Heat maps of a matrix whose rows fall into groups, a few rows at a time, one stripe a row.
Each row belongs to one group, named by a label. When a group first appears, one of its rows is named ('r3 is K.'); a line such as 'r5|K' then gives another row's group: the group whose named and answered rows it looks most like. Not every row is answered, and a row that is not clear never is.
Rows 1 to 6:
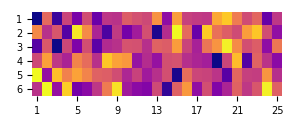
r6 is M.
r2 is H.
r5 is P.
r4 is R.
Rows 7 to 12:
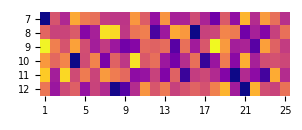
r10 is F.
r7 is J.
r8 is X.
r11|P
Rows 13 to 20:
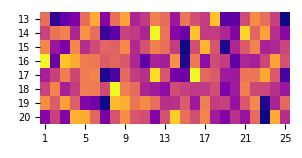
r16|P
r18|R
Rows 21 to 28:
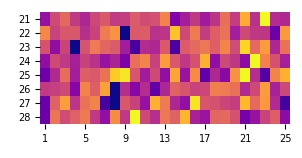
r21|J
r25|R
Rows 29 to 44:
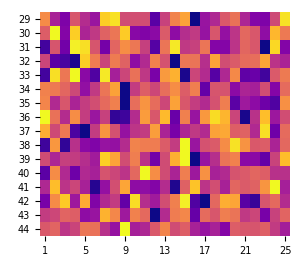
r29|X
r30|M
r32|H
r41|M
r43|X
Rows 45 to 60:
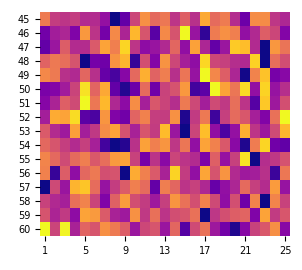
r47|R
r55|R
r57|J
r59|F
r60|P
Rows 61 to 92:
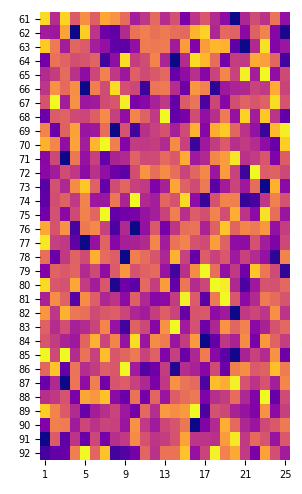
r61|P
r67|M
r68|J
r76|H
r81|H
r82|P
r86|M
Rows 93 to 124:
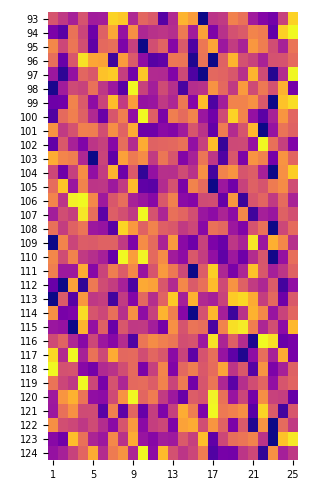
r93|X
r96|P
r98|M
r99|R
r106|P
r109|J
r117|P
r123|R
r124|F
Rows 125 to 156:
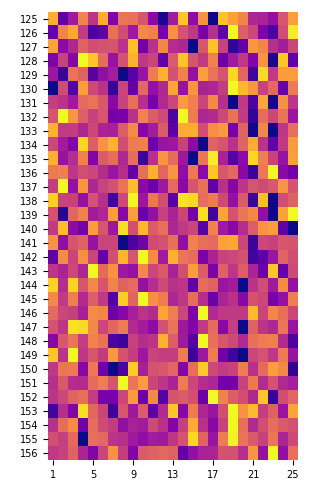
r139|R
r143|F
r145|F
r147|P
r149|P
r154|H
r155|H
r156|J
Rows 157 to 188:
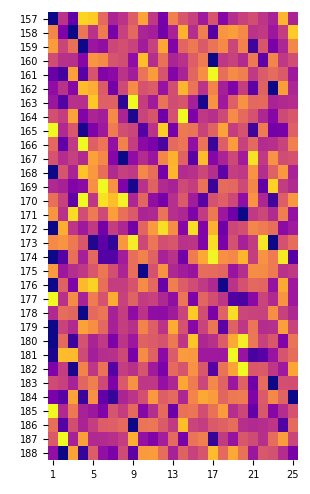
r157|J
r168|J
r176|J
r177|P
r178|H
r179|J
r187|M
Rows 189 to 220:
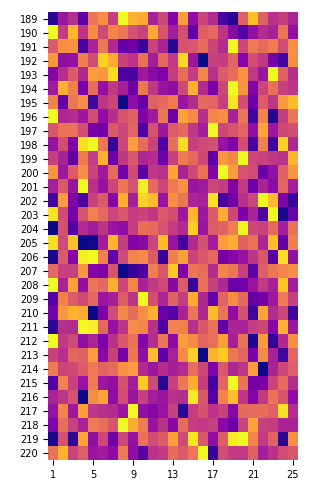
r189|R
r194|H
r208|P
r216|H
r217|M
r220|M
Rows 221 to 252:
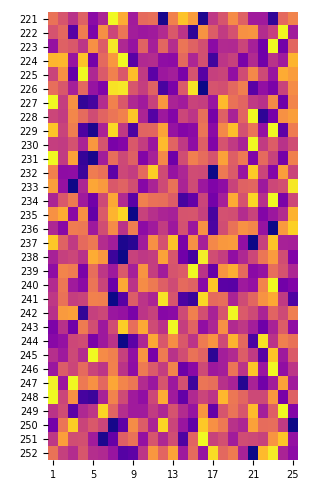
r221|X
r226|X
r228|R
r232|F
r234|J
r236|R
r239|H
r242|H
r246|J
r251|M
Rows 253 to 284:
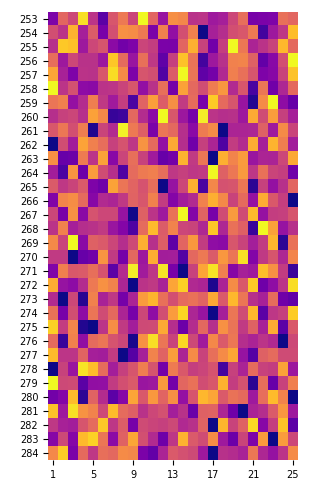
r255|H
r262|J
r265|X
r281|P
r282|F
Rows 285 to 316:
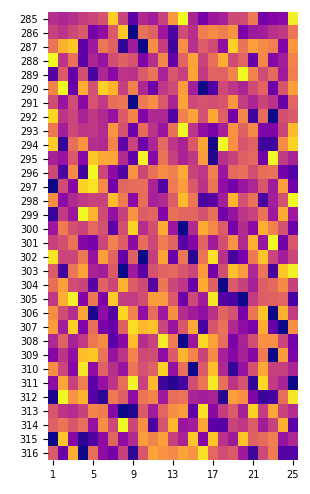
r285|X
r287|H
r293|X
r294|R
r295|F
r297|J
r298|X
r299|J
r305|P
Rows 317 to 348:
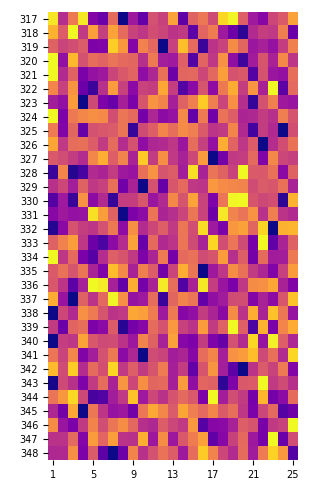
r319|X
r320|P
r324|P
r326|R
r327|F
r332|R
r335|X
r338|J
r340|J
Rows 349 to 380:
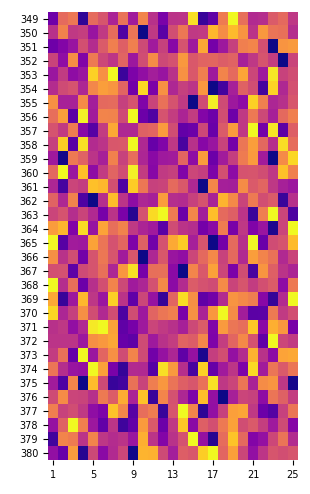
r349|H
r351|R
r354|F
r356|M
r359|R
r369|X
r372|F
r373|M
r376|F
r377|X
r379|H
